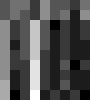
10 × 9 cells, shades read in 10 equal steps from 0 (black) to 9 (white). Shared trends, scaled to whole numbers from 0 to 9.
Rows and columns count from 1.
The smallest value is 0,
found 4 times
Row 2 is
3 4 3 2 5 3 4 1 5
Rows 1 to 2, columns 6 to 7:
3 3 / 3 4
